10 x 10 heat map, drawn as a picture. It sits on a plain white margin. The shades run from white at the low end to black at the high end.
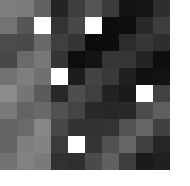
The bottom left is the calmest part. A vertical seam about 30% of the way across splits the table, and the right part is higher. The halves do not mirror each other. No row or column stands out. There are five isolated cells, each far lower than the cells round it.
